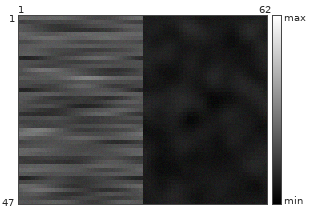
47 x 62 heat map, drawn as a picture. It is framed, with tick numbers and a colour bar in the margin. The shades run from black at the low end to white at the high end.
It is made of 1 by 2 panels. Panel 1,1: low, streaked across. Panel 1,2: very low, blotchy, faint in contrast.
